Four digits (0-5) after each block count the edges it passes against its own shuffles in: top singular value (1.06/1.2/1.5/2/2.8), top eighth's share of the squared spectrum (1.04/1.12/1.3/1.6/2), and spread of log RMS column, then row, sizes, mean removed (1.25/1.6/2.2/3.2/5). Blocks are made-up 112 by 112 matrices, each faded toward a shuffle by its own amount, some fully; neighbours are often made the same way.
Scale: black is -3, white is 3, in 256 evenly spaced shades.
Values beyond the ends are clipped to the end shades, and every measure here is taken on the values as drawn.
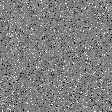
0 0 0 0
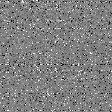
4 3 1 2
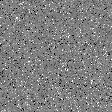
1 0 0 0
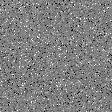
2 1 0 0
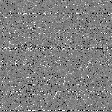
4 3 1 3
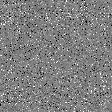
3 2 0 1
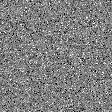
0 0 0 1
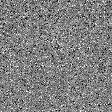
1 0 0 1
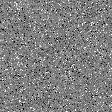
2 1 0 0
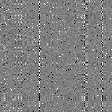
5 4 3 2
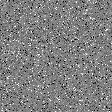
2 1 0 0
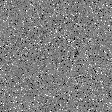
2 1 0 0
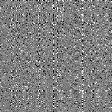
5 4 3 2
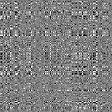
5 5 4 4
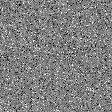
2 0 0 0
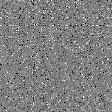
4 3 1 1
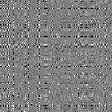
5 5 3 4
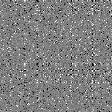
4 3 2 2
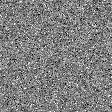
0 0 0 0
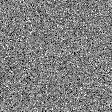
0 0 0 0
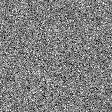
0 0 0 0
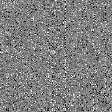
4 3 2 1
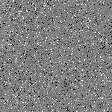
0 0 0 0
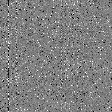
4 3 2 0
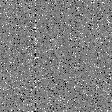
3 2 1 0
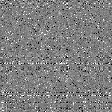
4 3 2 3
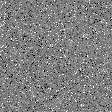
1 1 0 0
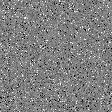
2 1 0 0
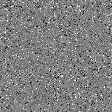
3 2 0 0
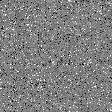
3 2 0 0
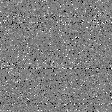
2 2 0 2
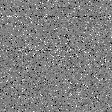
1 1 0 1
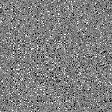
4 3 2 2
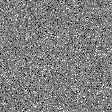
3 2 1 0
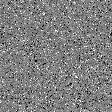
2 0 0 0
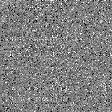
4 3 1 1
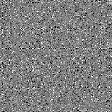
4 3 2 2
